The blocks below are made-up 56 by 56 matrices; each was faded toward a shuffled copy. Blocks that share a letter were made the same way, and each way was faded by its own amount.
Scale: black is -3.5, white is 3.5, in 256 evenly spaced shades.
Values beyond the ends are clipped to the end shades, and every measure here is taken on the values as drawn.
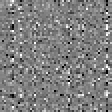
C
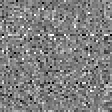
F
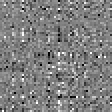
C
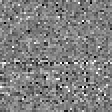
F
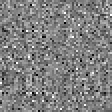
F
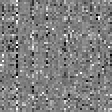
C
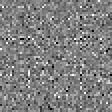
F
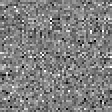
F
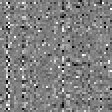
C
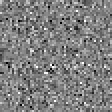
F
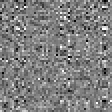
C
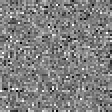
F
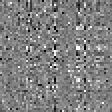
C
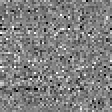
F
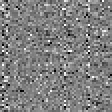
C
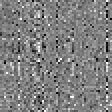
C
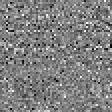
F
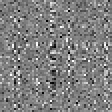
C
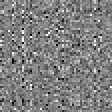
C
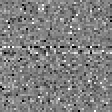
F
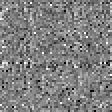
F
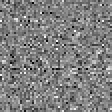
F
